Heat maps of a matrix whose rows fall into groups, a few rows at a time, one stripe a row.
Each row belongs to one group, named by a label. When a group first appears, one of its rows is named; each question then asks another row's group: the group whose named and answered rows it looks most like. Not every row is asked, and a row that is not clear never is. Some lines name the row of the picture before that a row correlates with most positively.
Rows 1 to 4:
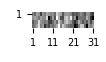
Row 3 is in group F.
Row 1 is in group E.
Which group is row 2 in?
E
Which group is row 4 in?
F
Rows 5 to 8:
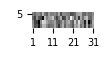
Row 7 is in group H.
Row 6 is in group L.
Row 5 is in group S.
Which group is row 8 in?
H
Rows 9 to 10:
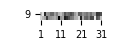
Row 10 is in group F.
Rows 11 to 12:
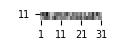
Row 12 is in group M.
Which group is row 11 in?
H
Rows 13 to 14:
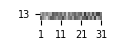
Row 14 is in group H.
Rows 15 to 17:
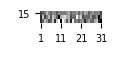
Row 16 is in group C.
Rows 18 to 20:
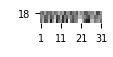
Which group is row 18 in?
L
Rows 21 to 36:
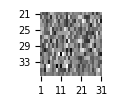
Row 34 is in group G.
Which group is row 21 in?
H
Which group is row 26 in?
M
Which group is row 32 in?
S
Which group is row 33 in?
E
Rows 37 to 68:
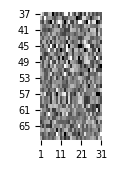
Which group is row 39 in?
L
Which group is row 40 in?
S
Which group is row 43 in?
S
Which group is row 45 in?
S
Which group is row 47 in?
H
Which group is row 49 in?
S
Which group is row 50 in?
E
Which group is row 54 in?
L
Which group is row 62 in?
G
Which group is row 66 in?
G
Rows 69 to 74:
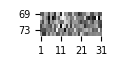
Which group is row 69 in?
S
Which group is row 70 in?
M
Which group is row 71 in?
E
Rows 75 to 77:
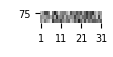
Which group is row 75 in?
M
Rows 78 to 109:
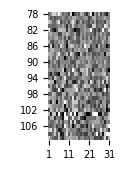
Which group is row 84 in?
G
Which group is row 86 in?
C
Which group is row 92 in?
E
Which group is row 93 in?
L
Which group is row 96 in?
C
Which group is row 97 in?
M
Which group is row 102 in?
C
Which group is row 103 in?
S
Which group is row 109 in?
M
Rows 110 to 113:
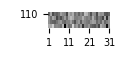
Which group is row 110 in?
C
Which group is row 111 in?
M
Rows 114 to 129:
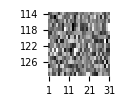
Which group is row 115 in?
H
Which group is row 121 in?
M
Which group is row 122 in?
L
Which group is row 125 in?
H
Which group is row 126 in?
M
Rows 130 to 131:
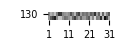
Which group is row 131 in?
H
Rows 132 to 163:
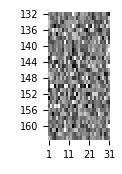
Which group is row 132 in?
E
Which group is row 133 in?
F
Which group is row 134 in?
M
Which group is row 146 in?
S
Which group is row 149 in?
C
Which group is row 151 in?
L
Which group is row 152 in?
S
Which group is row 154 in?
E
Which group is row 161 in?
E
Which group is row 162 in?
H
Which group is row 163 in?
H
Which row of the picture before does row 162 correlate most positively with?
131
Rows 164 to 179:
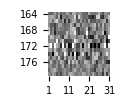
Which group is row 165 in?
F
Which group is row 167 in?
H
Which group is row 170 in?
F
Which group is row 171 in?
C
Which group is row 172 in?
G
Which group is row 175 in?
S
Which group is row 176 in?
C
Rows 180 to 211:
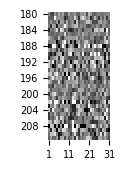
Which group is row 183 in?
E
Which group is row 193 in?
H
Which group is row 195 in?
G
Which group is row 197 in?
M
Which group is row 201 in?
E
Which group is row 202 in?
G
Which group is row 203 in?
L
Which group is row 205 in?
L
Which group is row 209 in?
E
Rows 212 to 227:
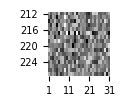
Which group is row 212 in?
S
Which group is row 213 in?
E
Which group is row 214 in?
L
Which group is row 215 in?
E
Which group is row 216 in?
S
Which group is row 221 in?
M
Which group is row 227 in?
M
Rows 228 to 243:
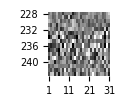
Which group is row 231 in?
E
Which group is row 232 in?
M
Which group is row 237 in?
L
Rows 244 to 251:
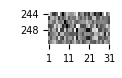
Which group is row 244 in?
M
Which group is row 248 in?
S
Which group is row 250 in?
S
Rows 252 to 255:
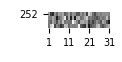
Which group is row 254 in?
E
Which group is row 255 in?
F
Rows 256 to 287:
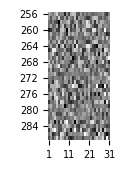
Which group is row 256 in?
G
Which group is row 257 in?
S
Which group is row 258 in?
L
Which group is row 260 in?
L
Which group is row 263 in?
S
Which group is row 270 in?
C
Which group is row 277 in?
G
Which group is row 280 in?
L
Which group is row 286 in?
C
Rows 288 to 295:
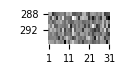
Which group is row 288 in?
H
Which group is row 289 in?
E
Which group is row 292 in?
G
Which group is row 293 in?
E
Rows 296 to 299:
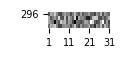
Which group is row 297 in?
S
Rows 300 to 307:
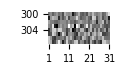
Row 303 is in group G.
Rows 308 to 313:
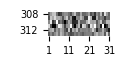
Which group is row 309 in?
L
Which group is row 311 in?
H
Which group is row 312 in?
C
